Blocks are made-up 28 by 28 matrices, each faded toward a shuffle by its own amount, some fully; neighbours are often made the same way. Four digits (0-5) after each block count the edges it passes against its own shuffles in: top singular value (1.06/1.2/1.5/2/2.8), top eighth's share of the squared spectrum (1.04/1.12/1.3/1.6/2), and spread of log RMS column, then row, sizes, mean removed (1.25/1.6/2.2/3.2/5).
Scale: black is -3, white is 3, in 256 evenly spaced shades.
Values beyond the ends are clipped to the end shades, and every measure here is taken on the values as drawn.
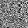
3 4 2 0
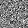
0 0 0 0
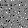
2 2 1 0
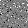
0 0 0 0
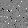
1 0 0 0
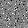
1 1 0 0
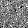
0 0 0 1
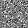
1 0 0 0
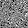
0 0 0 0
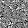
0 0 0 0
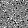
1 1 0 0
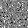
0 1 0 0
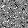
2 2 1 0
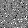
1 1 0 0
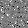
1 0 0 0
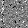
1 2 1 0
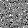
1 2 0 0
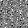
1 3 2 0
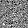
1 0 1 0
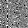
2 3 2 0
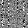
2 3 3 0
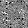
2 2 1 0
